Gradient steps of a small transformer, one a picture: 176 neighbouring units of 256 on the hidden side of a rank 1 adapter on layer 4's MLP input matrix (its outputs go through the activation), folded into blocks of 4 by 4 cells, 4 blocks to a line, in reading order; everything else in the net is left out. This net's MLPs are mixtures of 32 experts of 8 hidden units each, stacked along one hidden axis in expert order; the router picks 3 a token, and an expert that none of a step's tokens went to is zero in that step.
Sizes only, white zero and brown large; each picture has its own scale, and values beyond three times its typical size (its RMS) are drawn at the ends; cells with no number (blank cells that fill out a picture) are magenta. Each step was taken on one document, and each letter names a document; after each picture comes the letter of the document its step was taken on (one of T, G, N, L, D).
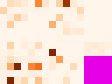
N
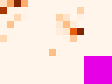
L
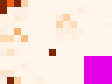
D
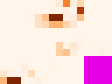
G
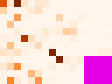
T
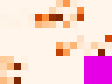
G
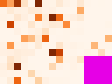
N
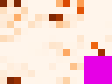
N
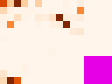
D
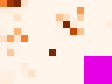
D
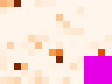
T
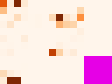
D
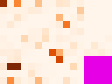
T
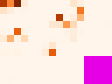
D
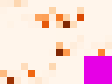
G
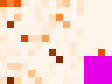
T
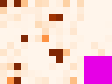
N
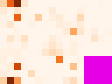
N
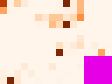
G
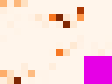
G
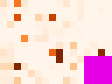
T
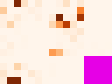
D
